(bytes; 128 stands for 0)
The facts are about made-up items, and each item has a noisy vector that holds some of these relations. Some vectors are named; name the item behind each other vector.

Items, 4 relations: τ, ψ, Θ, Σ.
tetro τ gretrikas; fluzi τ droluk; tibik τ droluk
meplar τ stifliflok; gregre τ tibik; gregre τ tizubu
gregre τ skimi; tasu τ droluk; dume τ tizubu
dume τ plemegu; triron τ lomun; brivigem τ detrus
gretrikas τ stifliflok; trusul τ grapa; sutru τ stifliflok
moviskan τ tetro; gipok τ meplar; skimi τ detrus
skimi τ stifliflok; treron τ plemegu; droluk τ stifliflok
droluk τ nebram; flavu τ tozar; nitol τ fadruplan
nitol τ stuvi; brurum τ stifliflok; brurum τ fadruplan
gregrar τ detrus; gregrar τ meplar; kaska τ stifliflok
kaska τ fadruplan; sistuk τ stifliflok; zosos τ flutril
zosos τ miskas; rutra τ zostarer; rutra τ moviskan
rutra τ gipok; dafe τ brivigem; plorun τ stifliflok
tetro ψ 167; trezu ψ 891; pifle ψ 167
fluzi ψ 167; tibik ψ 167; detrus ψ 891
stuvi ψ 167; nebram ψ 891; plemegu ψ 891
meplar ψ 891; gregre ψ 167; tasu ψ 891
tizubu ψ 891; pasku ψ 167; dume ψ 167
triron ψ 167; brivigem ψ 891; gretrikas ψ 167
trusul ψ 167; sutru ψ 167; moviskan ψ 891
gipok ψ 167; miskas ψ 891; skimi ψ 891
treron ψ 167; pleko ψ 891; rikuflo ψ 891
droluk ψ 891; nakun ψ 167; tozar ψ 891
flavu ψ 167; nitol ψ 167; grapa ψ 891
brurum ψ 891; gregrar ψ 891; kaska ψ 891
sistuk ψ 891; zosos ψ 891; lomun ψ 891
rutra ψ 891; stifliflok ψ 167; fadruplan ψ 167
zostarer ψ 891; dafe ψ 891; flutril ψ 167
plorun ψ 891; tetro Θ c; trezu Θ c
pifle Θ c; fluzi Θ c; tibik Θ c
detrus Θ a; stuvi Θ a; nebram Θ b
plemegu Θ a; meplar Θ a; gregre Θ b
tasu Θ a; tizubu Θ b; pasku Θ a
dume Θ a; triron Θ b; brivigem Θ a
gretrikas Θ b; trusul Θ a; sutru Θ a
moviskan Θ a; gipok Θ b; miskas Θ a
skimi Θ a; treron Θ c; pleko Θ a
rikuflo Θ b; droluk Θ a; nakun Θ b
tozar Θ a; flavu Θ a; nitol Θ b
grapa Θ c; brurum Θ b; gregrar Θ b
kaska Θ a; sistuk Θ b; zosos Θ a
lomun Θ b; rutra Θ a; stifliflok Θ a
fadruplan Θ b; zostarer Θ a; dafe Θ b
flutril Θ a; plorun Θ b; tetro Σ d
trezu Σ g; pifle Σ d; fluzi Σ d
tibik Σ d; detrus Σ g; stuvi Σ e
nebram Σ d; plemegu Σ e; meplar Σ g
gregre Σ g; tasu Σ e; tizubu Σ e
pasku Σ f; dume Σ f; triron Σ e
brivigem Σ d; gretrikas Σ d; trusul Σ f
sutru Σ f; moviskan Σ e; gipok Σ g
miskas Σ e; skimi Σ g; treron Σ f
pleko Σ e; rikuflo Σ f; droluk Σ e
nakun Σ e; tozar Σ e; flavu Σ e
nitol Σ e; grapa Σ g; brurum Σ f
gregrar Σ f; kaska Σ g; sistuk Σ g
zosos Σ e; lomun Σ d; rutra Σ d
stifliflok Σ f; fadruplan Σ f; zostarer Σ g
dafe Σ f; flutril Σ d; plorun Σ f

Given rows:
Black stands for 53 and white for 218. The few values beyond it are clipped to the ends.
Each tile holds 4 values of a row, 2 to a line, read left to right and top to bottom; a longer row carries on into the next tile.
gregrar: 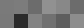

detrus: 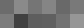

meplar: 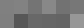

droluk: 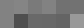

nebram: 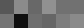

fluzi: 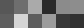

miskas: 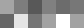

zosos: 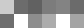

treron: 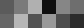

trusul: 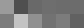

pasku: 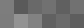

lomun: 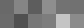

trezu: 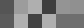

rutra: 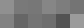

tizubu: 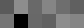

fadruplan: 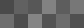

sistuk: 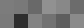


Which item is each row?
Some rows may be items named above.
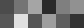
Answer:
pifle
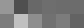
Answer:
trusul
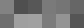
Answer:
triron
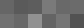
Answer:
nakun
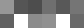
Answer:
flutril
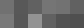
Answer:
gregre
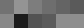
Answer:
plemegu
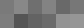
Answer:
tozar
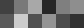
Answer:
tibik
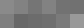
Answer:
pleko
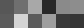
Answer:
fluzi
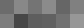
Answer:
zostarer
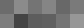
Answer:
detrus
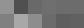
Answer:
flavu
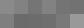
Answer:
pleko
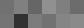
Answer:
rikuflo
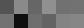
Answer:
nebram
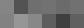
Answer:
sutru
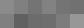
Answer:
pleko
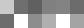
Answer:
zosos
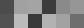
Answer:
grapa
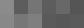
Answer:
dume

